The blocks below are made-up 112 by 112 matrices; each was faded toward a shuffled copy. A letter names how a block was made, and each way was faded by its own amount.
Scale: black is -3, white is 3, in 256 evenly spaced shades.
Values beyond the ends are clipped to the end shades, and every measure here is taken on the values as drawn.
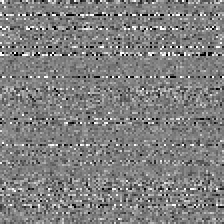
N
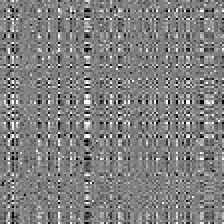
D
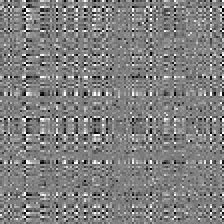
D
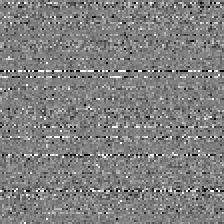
N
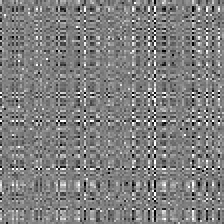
D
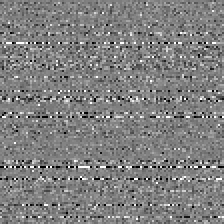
N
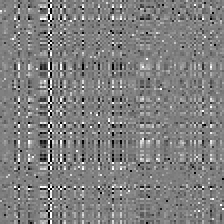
D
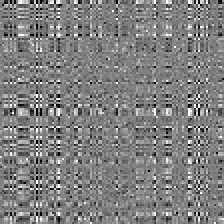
D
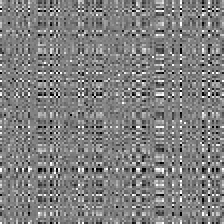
D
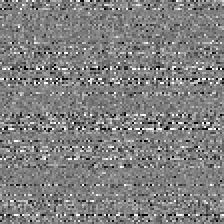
N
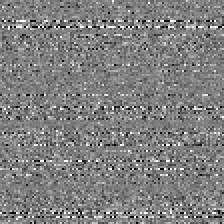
N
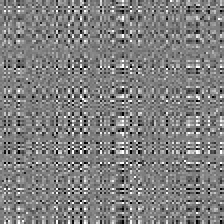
D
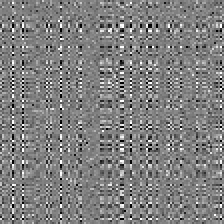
D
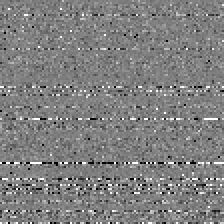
N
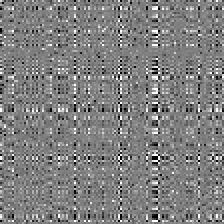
D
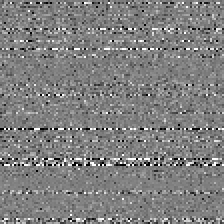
N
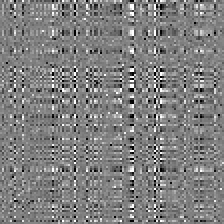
D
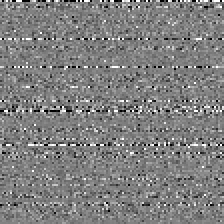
N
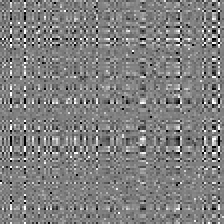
D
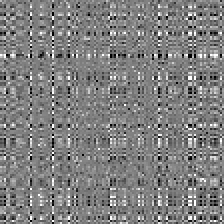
D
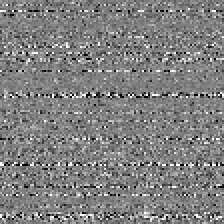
N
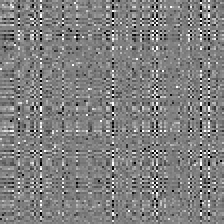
D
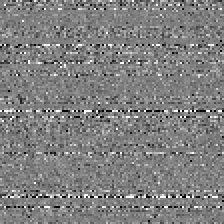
N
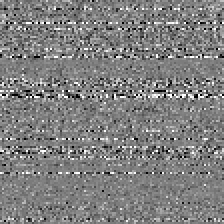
N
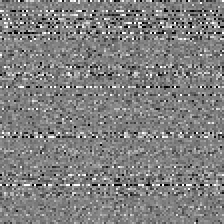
N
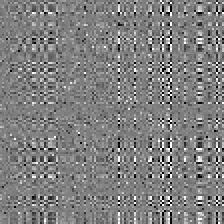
D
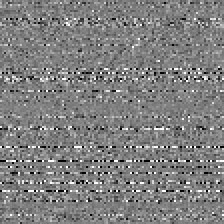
N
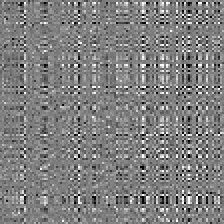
D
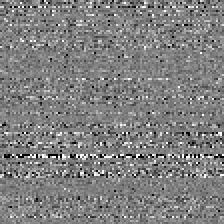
N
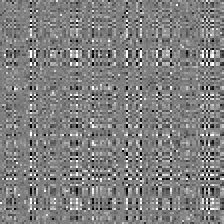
D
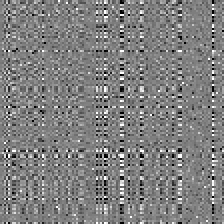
D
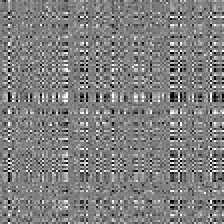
D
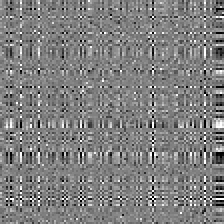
D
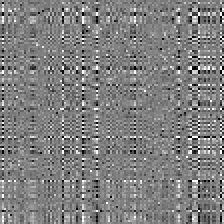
D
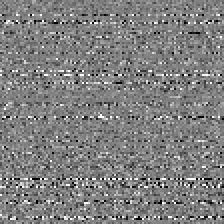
N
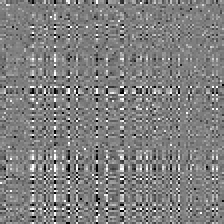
D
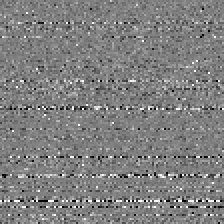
N
